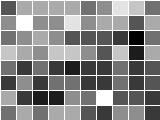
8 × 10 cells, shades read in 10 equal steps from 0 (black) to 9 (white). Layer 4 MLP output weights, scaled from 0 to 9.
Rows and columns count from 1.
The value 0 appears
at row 3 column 9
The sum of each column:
35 41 33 36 40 28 32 39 23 30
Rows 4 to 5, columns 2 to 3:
6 5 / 2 4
